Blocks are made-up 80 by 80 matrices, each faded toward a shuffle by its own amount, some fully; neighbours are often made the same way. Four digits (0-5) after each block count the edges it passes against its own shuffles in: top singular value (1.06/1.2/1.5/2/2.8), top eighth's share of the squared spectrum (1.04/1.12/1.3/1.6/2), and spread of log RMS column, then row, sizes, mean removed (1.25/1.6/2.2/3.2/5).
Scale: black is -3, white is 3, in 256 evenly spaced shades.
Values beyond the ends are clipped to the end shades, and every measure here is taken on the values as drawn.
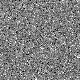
0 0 0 0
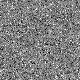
0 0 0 0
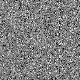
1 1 2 0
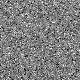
0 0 0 0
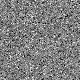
0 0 0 0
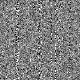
1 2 3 0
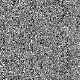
1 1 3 0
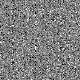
1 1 2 0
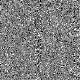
1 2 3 0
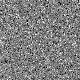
0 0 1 0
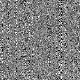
2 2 3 0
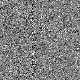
1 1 2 0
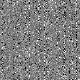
2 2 3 0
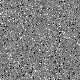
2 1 1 0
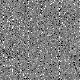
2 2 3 0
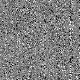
1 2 3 0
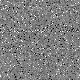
2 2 0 1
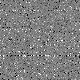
3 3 0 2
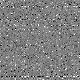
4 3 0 2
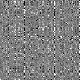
5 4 3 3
